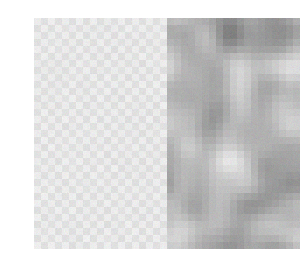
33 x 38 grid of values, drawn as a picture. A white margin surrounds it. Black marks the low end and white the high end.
It is made of 1 by 2 panels. Panel 1,1: very high, checkered, faint in contrast. Panel 1,2: high, blotchy.
